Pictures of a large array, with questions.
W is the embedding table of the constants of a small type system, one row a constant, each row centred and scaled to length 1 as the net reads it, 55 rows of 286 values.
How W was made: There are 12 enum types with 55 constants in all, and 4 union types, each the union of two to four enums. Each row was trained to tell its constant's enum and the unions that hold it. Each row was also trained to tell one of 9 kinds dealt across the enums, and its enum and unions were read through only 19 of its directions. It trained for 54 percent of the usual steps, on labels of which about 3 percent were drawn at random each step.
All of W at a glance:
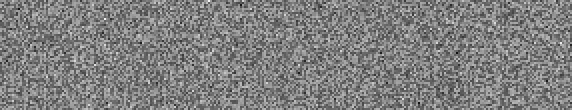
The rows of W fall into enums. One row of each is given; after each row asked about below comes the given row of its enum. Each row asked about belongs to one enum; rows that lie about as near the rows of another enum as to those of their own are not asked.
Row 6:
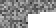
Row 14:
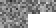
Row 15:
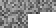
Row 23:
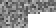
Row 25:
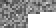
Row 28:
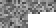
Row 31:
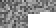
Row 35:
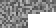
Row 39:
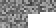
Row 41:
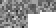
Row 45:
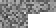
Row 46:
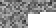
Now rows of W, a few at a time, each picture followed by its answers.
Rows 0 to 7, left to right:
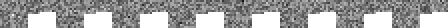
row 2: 28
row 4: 25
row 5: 28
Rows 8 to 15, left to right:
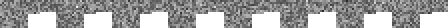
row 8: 31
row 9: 45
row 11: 35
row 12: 35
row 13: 23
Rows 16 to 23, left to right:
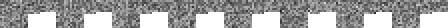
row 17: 25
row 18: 35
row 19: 31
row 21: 45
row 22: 46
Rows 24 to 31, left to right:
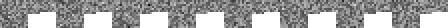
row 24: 45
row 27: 41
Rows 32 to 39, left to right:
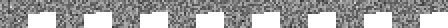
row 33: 25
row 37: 15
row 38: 35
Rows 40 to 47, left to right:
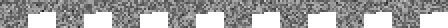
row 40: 23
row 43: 31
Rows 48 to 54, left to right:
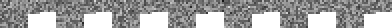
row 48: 28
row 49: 39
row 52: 39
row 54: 25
